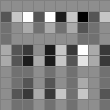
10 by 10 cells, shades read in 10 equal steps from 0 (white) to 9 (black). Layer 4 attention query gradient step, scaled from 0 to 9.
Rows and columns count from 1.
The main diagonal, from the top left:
4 2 3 4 8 2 5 3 4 5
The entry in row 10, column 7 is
5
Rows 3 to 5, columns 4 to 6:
5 3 5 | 4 4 4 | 4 8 2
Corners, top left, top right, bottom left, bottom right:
4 4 4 5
